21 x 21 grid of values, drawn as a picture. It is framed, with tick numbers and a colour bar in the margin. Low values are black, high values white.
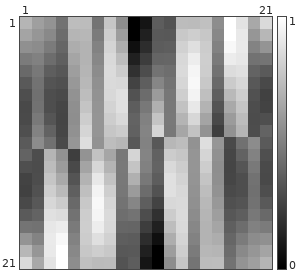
Slope: none. Grain: streaks running down. Symmetry: a half turn.
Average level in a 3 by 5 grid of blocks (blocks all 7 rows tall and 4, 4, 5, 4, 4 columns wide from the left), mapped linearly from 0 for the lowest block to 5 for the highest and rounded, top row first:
1 4 0 5 4 | 0 4 3 4 0 | 4 5 0 4 1
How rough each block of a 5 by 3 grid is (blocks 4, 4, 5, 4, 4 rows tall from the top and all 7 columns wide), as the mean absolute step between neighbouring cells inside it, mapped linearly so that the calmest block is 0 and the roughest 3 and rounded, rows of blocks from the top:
032
023
333
320
230
